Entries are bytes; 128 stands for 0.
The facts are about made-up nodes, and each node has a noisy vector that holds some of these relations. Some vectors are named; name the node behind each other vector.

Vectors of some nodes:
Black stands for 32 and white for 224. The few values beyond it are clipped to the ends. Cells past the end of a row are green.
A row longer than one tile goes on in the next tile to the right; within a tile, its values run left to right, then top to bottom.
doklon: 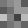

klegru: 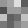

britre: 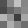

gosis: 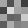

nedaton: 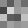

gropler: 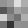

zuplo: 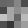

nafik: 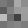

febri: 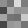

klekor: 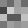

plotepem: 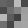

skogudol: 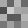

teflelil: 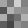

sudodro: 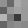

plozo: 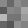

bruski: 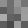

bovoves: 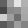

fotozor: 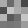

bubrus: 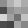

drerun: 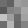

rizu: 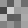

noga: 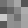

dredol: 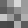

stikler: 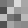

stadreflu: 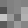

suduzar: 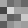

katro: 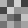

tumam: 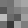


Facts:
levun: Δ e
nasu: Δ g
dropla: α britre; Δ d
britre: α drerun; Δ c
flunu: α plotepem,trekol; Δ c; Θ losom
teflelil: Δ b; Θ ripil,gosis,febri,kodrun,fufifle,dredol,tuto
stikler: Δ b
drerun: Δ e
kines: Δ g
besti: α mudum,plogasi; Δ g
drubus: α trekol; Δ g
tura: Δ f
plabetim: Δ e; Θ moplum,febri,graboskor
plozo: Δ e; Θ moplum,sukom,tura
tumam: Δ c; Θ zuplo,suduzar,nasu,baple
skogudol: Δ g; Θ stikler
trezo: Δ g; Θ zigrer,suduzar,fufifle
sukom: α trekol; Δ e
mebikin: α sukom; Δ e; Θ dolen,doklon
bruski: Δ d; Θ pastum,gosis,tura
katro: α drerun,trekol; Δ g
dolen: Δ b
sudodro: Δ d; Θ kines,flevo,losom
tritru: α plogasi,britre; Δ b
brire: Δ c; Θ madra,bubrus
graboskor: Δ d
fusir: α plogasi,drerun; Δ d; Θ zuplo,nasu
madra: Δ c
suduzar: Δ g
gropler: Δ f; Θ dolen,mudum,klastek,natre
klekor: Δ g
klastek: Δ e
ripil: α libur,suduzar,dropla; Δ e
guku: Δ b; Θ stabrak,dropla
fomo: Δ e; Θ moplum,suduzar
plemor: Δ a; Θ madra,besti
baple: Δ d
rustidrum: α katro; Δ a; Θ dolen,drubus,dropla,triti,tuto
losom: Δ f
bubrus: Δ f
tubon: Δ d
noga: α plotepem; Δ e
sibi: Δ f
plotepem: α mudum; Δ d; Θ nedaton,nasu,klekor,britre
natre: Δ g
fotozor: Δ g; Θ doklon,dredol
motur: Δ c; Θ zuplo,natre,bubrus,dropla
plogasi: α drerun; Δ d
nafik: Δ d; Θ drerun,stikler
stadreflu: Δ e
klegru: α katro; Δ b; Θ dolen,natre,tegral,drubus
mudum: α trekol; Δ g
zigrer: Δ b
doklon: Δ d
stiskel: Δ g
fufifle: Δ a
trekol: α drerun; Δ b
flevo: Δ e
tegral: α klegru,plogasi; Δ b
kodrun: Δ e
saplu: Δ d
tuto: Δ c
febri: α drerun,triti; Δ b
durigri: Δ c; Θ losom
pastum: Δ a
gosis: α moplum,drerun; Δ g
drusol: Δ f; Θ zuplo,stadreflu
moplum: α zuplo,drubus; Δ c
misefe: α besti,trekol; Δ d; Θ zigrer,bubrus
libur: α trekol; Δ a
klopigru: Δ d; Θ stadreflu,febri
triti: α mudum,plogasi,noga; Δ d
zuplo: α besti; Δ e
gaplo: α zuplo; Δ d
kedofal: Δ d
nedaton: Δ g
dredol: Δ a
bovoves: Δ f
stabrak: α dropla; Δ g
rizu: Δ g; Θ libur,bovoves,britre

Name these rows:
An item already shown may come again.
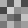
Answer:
katro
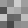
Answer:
guku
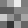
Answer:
rustidrum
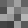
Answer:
moplum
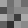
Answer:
misefe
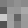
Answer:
flevo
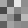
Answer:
trekol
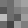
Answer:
tumam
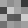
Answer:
stabrak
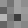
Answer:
sudodro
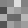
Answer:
tritru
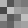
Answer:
trezo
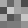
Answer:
fotozor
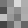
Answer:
tura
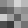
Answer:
plemor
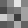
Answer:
libur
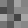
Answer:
fusir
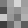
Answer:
tura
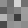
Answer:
flunu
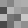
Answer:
zigrer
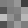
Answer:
ripil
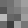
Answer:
tumam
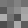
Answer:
graboskor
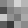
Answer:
drusol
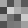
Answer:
besti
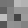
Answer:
durigri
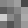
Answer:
mebikin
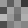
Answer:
sukom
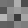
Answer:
gaplo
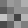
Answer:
madra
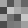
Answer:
besti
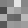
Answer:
tritru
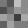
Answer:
plogasi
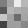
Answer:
losom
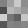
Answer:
dolen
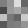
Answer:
tegral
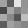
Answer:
trekol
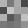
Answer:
fotozor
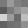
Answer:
klastek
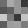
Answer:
dropla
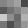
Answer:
mebikin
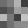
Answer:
triti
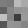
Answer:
durigri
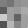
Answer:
flevo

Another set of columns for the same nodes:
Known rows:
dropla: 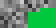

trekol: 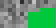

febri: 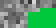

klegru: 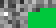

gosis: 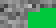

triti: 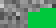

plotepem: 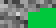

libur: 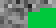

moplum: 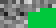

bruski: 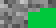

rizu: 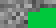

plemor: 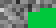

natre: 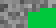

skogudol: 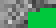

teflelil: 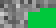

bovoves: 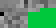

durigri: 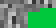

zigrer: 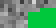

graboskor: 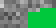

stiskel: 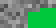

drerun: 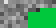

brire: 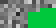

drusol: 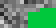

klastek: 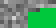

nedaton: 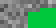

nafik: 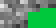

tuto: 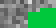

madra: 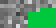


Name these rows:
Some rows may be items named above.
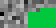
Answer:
losom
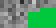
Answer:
trekol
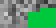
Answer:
stikler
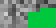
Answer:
stikler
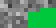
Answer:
sudodro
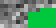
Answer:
zuplo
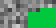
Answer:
noga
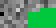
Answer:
bubrus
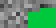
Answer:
trezo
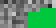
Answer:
tumam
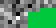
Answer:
rustidrum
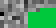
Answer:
losom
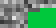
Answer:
ripil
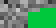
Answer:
misefe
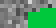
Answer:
britre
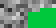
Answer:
sukom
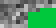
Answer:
zuplo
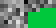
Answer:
stabrak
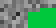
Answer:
katro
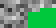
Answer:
sukom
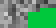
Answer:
stikler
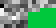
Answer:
mebikin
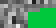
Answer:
flunu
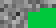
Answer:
katro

